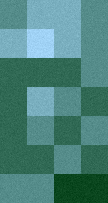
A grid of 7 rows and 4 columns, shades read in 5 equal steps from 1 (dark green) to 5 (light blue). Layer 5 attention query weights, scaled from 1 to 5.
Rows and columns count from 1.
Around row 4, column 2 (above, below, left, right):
2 3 2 3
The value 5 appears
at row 2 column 2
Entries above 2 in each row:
4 4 1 2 2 1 2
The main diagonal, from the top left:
3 5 2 2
